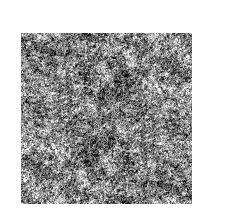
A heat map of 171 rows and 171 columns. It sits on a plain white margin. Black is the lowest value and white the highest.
Histogram: bell-shaped. Symmetry: a half turn. Average level on the scale: 50%. Slope: none. Seam: none.
